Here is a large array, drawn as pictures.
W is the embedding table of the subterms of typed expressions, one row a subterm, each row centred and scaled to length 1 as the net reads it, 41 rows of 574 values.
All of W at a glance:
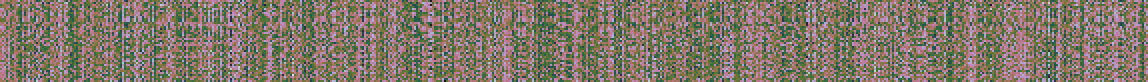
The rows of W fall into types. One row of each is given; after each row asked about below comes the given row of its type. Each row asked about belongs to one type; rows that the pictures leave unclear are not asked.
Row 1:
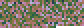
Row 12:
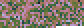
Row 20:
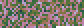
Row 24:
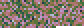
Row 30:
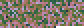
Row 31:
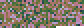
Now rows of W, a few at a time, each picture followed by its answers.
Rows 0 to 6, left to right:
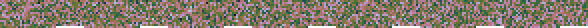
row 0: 12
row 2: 30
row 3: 30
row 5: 31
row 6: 20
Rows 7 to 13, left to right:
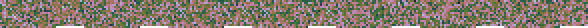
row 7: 20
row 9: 30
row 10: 30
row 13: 31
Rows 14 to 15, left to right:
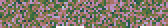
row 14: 1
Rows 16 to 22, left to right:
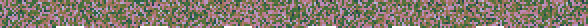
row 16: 20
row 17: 30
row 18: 24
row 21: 12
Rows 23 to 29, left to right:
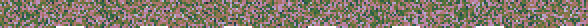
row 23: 24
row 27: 31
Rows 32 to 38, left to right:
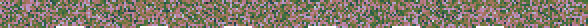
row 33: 20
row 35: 1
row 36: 31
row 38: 31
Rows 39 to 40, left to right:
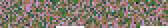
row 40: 20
